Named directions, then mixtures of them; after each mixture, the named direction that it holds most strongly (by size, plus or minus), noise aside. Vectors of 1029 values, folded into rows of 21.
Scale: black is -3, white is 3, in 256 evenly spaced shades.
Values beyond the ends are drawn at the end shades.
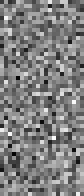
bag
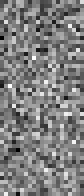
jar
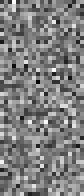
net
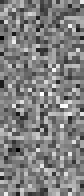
jar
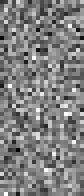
jar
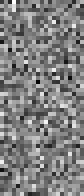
net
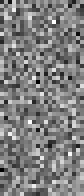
net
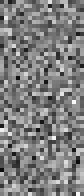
bag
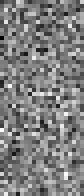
jar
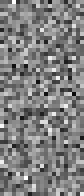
net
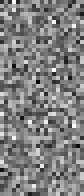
net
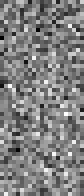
jar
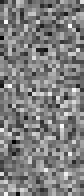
jar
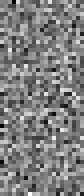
net
